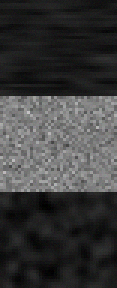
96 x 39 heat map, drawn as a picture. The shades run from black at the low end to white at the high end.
It is made of 3 by 1 panels. Panel 1,1: very low, streaked across, faint in contrast. Panel 2,1: middling, fine-grained. Panel 3,1: very low, blotchy, faint in contrast.
